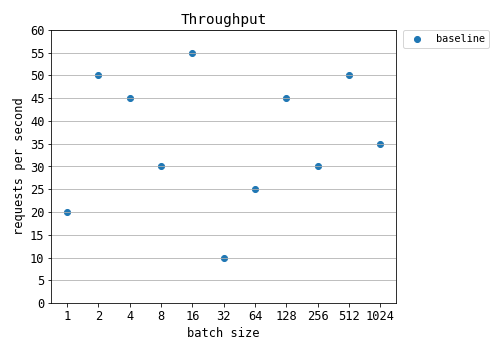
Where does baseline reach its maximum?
16
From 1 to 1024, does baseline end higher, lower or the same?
higher
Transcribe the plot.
Title: Throughput
x-axis: batch size, ticks 1 2 4 8 16 32 64 128 256 512 1024
y-axis: requests per second, ticks 0 5 10 15 20 25 30 35 40 45 50 55 60
Legend: baseline
Values:
baseline: 20 50 45 30 55 10 25 45 30 50 35
